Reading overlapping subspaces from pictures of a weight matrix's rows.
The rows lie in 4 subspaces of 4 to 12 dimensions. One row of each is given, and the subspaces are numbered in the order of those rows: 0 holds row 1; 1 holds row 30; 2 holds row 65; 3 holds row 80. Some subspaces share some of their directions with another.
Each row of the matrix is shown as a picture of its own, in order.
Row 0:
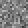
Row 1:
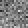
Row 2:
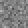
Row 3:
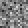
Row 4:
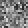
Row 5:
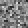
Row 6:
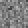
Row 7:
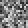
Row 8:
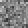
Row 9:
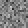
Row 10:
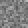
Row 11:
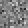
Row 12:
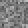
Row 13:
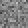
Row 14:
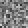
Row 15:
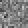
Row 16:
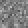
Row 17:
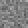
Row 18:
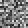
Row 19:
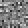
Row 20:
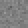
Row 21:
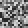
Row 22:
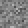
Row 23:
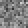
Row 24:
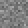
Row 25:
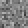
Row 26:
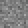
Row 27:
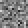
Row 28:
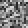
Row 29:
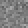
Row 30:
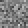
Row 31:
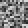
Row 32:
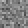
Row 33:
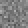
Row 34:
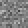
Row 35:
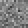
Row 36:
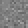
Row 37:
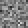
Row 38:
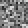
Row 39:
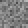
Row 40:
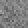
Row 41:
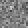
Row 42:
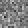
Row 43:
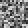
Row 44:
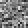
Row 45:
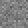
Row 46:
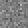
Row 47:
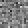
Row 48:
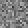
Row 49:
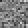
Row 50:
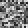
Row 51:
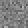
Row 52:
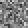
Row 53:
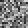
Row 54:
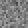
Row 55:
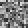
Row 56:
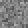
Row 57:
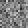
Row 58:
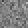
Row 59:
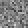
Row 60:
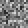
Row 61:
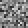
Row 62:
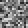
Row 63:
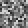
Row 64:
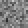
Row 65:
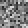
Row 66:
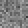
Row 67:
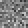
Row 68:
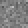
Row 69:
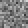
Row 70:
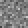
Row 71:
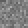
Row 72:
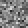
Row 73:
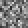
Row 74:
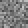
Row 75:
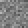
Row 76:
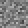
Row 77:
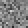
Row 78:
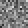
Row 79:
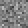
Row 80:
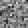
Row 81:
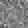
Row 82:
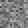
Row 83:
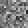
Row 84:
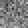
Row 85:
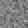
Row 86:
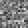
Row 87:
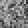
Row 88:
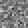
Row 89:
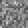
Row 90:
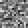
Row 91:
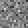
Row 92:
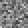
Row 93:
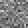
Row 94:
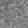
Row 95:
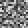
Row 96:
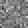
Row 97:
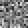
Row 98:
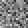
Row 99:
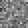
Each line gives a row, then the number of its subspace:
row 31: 2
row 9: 3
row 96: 0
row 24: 0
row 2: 1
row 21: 3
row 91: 0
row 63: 3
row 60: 3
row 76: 3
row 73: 3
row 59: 2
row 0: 3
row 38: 1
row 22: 3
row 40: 2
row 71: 1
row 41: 3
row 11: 3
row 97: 0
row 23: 0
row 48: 3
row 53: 0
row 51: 2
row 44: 0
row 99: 0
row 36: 2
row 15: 2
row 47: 0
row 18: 0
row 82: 0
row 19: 0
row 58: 3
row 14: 3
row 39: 1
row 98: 3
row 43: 2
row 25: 1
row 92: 3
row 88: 1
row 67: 2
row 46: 3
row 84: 0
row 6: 3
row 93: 0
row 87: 0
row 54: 3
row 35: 0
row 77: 3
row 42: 2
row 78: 3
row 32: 1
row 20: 3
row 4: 2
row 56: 1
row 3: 3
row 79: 1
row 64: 3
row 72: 3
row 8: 2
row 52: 3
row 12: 1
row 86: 3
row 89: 3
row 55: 0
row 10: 2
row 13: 3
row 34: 3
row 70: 3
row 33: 2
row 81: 3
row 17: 1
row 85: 3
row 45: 3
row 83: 3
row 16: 1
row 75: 3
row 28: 0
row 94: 0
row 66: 0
